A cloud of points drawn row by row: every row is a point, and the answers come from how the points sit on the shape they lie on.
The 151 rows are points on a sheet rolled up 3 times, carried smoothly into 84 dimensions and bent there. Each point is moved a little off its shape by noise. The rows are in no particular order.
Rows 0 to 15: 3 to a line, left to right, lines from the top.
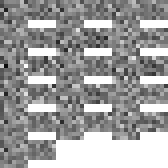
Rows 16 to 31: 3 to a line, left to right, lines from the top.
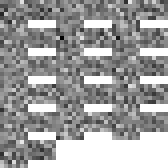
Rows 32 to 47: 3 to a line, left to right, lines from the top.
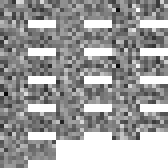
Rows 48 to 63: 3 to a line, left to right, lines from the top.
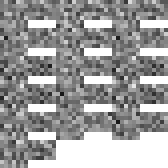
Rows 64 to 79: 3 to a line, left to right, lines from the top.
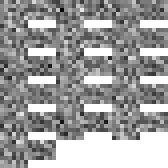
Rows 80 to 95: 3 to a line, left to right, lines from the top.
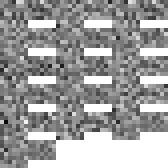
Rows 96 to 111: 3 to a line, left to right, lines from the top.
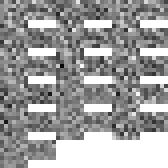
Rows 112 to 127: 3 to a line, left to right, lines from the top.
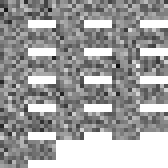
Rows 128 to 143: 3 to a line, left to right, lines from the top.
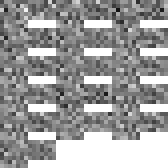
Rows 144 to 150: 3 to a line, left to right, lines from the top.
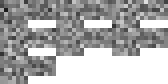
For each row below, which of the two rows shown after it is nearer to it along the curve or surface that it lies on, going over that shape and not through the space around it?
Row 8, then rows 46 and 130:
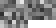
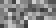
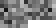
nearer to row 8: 130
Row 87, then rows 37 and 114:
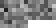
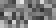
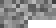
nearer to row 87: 114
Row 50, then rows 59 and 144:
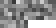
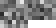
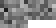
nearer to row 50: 59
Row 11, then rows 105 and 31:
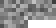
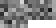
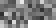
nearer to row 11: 31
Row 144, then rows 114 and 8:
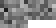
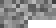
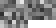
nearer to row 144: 114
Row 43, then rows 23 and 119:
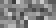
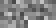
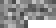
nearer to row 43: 119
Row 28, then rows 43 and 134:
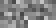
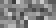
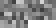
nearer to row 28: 134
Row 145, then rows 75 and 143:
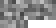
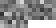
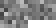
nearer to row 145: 75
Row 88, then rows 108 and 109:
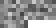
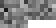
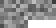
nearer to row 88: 109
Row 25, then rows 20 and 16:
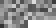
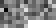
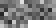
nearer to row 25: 20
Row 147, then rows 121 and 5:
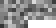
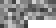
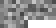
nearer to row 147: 121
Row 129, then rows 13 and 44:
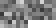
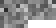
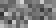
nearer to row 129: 44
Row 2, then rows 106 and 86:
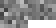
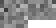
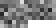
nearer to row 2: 106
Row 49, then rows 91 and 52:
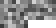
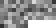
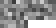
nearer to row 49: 91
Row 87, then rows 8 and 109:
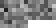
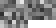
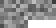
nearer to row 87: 109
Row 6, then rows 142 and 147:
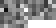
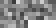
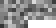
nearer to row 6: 147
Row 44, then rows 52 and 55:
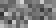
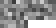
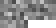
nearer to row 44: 55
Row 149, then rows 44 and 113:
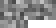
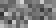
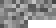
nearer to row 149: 44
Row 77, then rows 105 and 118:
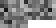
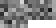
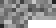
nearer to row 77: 105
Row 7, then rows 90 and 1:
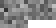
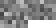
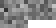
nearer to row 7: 1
